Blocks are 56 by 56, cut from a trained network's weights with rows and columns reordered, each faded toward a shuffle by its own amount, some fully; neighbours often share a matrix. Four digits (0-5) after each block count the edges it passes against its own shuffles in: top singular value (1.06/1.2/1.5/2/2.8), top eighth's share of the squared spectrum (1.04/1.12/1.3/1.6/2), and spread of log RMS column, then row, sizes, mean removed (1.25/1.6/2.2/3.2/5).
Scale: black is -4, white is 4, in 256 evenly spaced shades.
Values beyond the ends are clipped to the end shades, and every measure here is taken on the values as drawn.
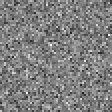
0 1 0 0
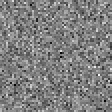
0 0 0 0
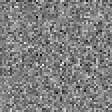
2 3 2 2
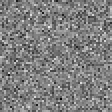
0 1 0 0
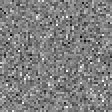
0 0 0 0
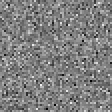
0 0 0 0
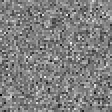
0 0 0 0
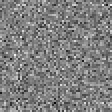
2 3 1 2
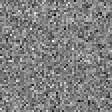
2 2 1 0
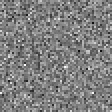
0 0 0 0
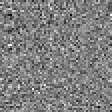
3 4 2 2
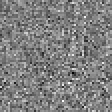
2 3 2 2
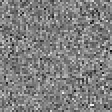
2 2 0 0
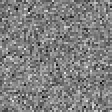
0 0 0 0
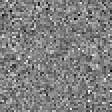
2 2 2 0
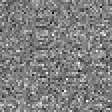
2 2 1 0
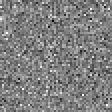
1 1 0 0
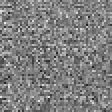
3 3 2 1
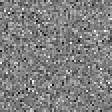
0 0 0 0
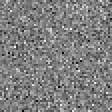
0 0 0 0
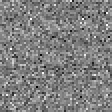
2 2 0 0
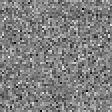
1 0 0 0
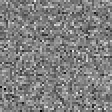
1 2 1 0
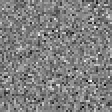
0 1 0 0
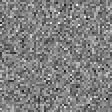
2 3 1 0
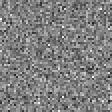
2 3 1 1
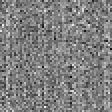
3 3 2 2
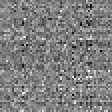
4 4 3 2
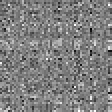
3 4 3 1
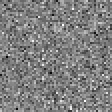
1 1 0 0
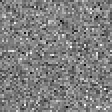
1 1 0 0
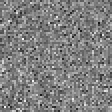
2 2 1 0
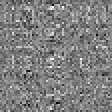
3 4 3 1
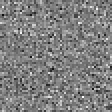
2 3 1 0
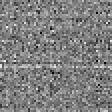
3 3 2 1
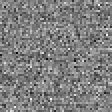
2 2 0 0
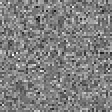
3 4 0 2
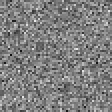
1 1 0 0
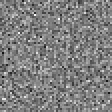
1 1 0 0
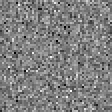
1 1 0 0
